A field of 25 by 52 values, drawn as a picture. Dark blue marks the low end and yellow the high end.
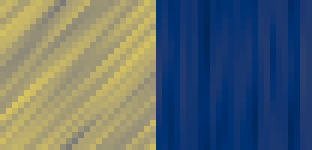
It is made of 1 by 2 panels. Panel 1,1: high, slanting up to the right. Panel 1,2: very low, streaked downward, faint in contrast.
